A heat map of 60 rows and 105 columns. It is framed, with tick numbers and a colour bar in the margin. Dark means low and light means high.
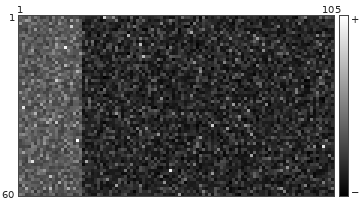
Stripes: none. Seam: vertical, 20% of the way across, the left part higher. Histogram: skewed, a long tail of high values. Average level on the scale: 20%.
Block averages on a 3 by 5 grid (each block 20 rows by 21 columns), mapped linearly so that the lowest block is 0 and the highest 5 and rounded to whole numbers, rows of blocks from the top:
5 0 0 0 0 | 5 0 0 0 0 | 5 0 0 0 0
